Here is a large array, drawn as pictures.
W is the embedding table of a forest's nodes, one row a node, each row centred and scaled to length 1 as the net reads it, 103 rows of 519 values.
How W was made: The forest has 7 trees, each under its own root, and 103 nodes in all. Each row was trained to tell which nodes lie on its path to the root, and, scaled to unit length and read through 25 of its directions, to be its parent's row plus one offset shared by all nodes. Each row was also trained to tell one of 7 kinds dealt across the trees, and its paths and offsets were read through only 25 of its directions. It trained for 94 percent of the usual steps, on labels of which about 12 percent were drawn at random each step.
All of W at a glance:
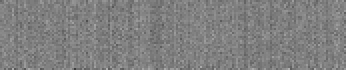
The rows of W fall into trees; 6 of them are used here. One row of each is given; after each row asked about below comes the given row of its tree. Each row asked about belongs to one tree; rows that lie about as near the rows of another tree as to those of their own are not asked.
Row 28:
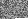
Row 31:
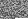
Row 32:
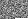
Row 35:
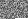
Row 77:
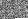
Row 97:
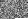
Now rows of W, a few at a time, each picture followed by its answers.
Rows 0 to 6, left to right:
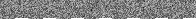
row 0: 97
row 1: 31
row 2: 35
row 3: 77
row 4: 35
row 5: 97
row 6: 31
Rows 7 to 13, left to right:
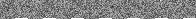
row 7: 77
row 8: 97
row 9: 31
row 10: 77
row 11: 77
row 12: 77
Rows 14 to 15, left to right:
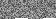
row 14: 32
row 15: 77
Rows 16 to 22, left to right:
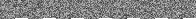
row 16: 32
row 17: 35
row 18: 31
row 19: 35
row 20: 31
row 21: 32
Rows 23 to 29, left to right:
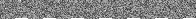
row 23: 77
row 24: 31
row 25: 28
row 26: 28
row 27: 31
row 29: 77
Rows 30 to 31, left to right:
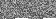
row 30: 32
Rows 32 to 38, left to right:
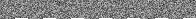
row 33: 31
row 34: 32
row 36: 31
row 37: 77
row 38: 31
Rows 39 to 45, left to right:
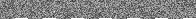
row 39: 77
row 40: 97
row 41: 31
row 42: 31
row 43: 77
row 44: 31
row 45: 32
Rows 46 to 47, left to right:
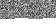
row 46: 35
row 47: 28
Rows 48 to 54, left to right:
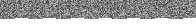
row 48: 97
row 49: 97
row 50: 77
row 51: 35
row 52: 77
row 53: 32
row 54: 31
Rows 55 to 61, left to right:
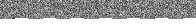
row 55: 31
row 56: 77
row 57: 28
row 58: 77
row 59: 35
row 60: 77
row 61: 32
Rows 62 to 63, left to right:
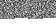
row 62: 97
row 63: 31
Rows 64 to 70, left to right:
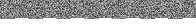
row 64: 32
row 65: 31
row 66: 35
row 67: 77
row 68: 28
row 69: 31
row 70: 97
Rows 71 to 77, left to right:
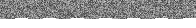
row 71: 35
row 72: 77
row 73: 97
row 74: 28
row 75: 28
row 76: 32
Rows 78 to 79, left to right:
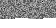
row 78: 32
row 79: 31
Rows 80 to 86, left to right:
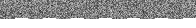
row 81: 97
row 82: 35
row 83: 77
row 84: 32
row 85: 97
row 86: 28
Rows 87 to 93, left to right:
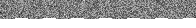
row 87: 28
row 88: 77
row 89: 97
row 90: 35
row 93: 35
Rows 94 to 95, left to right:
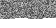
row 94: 35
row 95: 97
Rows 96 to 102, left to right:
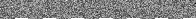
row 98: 35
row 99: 31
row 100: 97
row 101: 97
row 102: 32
